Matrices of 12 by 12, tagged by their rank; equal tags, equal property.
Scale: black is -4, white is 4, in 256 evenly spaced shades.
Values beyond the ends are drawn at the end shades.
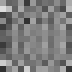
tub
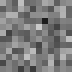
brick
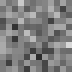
brick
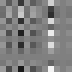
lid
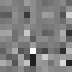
tub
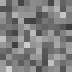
brick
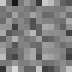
tub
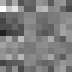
tub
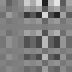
lid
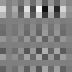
lid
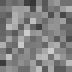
brick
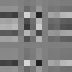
lid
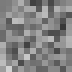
brick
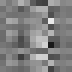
tub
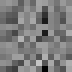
tub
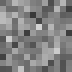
brick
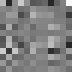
tub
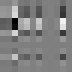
lid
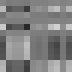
lid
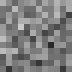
brick
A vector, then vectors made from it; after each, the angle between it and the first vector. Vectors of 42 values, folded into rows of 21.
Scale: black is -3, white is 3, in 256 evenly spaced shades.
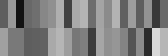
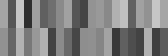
partly opposed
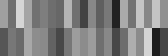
nearly opposite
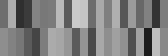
nearly parallel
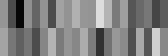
partly aligned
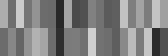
nearly opposite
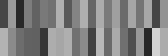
nearly parallel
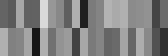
orthogonal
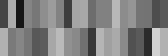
nearly parallel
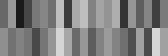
nearly parallel
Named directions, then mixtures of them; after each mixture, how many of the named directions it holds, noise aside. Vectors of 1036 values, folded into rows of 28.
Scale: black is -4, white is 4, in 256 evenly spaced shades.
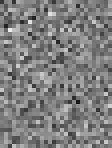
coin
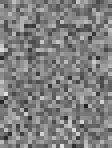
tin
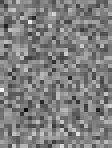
two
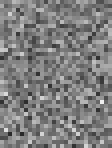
one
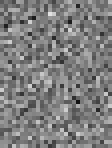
one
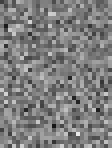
two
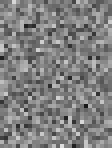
one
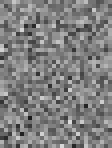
one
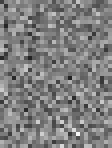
two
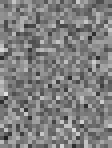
one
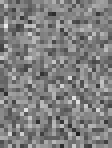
two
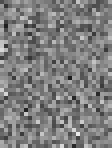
two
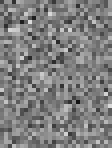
one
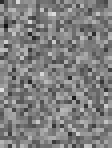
two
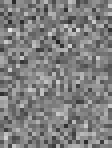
two
